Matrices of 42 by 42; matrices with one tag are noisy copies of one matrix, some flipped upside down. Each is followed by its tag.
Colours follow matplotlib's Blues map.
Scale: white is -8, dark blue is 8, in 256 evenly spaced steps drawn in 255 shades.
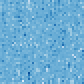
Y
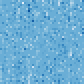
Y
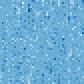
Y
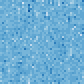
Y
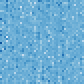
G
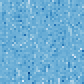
Y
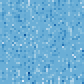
Y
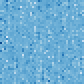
G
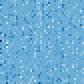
G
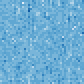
Y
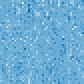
Y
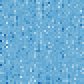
G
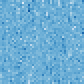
Y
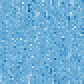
Y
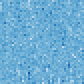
Y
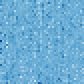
G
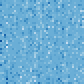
G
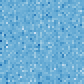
G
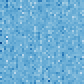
G
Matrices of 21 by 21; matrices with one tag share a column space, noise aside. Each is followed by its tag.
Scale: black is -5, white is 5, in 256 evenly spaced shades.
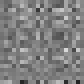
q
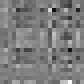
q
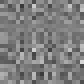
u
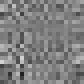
u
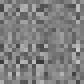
u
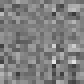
u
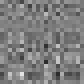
u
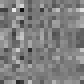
q
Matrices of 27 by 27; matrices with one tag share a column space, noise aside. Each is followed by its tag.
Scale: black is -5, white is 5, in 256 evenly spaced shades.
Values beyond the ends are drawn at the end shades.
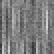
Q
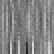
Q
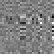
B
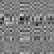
B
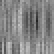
Q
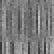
Q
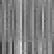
Q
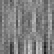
Q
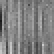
Q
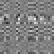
B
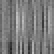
Q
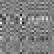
B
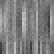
Q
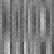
Q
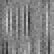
Q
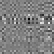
B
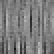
Q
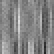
Q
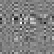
B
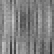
Q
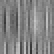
Q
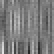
Q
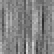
Q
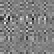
B
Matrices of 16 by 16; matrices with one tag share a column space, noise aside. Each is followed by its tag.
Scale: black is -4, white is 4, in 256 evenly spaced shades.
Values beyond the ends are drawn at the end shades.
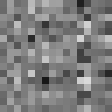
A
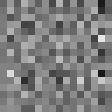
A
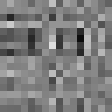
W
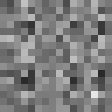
A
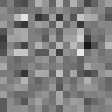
W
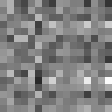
A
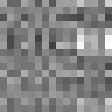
W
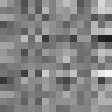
A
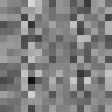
A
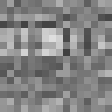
W
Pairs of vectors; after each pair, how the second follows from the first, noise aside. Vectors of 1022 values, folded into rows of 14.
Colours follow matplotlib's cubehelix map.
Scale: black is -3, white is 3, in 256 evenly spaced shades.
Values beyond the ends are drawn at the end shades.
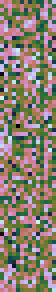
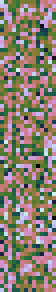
reversed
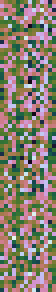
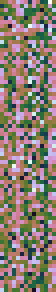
negated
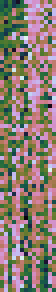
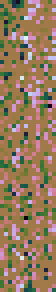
partly zeroed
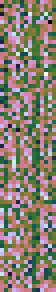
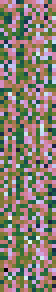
reversed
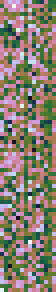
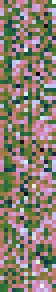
reversed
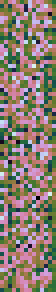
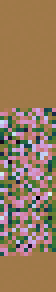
partly zeroed
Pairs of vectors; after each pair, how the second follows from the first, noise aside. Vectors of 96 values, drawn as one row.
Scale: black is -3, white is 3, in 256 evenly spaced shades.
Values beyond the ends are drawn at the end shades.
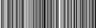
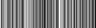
copied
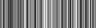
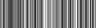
copied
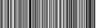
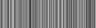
shrunk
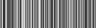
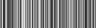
copied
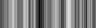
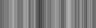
shrunk
